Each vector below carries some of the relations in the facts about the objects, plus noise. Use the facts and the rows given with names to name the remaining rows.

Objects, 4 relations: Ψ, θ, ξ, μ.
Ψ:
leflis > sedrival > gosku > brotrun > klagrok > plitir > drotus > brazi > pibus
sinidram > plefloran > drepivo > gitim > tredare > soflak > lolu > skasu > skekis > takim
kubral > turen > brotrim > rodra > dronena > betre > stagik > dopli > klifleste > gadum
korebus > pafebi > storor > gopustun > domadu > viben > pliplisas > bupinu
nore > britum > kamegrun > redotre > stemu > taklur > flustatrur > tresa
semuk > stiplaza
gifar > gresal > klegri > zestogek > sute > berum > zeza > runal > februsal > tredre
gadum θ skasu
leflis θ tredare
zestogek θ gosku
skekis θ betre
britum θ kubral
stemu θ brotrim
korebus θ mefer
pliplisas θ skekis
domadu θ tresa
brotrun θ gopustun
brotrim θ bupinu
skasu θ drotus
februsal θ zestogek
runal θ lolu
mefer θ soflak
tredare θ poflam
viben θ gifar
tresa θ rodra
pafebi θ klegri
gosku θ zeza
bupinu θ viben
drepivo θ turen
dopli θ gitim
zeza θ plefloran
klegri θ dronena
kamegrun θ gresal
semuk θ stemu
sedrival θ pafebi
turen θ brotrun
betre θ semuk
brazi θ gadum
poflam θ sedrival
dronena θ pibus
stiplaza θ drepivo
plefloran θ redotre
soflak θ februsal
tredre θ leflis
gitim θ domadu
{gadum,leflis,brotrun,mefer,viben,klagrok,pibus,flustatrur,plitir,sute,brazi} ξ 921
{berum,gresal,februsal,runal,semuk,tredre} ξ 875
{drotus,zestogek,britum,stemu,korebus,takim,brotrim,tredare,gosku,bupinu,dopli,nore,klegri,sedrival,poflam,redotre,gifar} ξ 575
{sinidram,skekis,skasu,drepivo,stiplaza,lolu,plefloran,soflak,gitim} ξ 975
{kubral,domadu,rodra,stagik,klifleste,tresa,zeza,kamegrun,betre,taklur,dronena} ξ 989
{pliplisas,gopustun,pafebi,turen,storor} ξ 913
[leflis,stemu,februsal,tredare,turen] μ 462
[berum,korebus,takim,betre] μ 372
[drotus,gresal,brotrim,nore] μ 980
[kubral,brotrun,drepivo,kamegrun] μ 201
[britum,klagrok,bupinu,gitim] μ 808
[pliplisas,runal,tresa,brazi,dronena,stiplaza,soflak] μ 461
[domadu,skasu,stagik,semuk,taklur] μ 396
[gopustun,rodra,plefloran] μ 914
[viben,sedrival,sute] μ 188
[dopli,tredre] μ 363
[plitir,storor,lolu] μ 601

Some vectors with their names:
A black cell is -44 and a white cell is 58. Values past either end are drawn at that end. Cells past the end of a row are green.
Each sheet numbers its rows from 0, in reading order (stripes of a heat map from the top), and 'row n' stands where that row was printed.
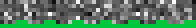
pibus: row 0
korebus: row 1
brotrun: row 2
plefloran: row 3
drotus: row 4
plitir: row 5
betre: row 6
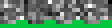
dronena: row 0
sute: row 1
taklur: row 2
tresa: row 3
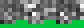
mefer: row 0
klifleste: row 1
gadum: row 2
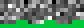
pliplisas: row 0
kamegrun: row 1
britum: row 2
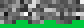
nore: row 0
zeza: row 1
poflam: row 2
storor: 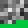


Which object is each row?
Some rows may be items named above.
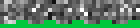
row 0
rodra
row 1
februsal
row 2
sinidram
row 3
sedrival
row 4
pafebi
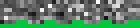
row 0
klagrok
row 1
stiplaza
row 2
drepivo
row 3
dopli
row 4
zeza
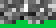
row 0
skekis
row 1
plefloran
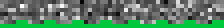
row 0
gitim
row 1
soflak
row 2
tresa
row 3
leflis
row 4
drepivo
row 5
semuk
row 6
gopustun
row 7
lolu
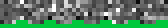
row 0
brotrun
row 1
skekis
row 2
gopustun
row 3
gifar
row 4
berum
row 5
brazi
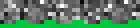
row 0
turen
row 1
bupinu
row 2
tresa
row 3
skasu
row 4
bupinu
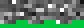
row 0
takim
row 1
gitim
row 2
gresal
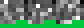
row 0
betre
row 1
runal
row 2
kubral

